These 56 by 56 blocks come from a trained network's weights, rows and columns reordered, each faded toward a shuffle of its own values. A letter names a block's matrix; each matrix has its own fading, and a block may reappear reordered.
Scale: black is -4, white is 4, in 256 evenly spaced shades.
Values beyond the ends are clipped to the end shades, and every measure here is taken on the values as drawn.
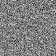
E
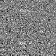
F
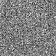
E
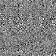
F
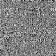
F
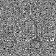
F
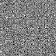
F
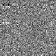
F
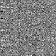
F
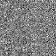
F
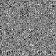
F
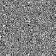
F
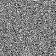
E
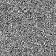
E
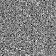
E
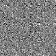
F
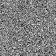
E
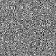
F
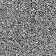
E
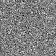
E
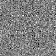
F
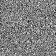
E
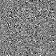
F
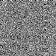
F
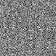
F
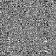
F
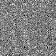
F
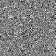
F
